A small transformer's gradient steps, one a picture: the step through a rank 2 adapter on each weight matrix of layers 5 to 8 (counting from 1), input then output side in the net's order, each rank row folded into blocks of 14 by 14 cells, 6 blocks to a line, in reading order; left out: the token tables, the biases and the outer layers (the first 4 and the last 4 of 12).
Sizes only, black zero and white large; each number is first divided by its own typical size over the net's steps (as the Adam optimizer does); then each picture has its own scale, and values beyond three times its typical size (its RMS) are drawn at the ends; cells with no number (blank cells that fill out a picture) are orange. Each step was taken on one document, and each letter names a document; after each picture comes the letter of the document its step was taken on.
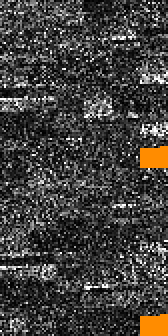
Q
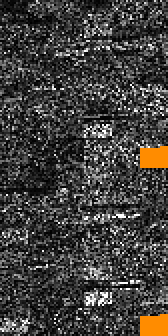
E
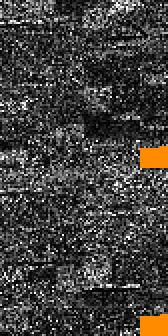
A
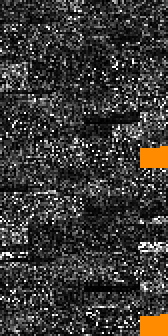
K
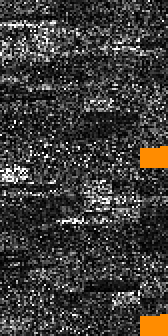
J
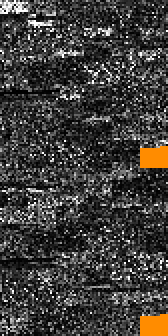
J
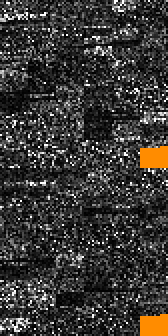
K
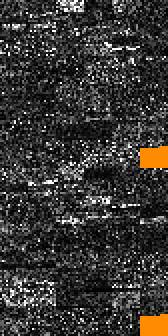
K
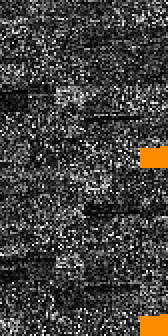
E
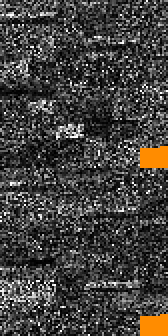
E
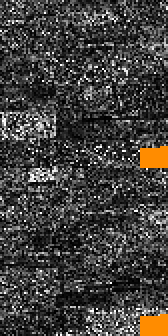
A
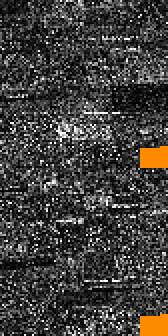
Q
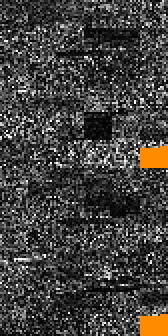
A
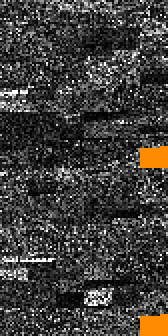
A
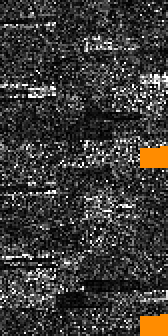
J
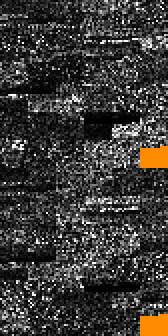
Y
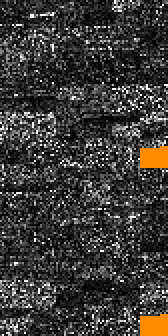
J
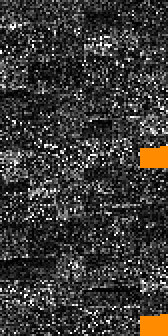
K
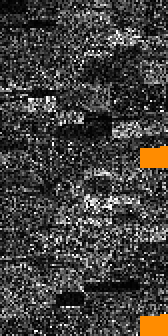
A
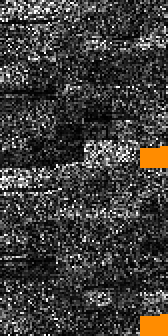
Y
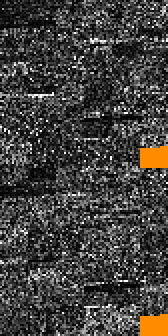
E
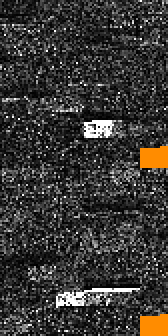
E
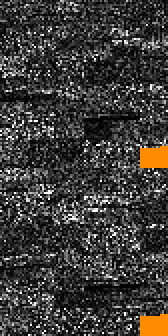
Y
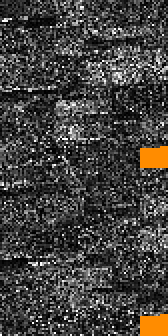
Q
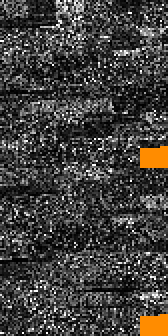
Q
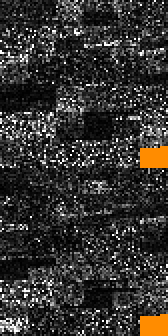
K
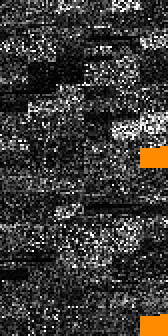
Y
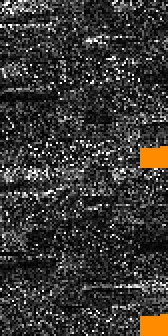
K
